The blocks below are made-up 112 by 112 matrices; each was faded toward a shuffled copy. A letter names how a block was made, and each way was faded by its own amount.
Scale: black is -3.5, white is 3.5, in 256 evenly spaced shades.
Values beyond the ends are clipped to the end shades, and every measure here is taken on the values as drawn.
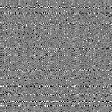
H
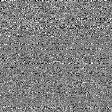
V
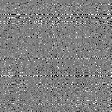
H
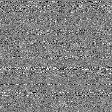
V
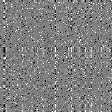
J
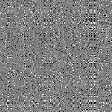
J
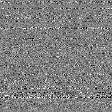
V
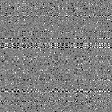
H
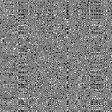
J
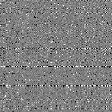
H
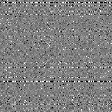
H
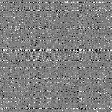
H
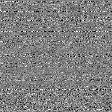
V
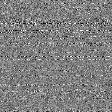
V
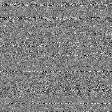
V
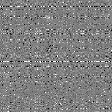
H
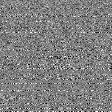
V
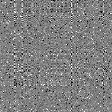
J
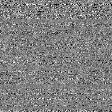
V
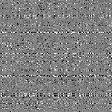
H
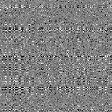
H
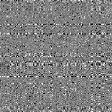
H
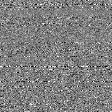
V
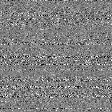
V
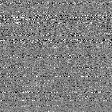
V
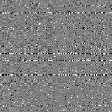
H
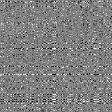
H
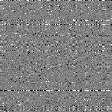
H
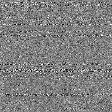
V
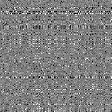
H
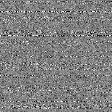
V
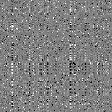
J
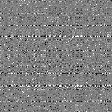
H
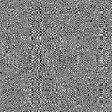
J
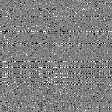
H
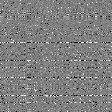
H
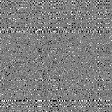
H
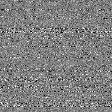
V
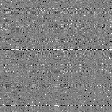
H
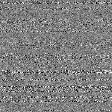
V
